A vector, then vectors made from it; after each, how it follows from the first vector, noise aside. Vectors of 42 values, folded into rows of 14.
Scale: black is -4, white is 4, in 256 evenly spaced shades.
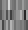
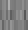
shrunk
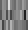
copied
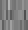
shrunk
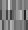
copied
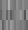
shrunk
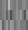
shrunk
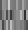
copied
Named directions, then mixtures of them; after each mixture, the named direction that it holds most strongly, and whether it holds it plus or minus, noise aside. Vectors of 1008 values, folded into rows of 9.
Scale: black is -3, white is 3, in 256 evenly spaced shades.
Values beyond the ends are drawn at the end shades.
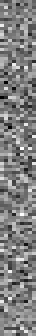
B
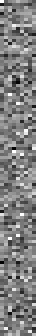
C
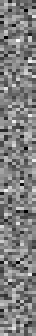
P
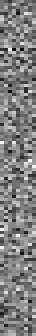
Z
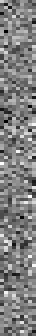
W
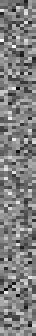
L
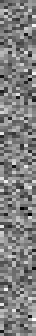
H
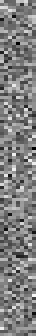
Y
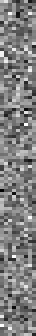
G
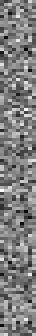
G, minus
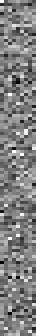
C, plus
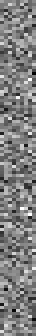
H, minus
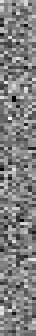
Y, plus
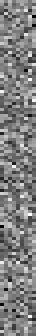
H, minus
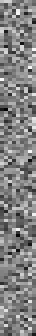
Z, minus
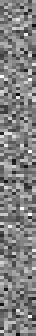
H, minus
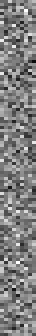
P, minus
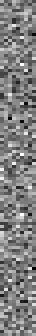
C, plus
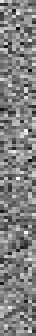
Z, minus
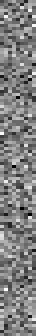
H, plus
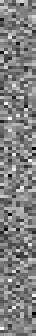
Y, plus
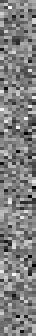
W, minus
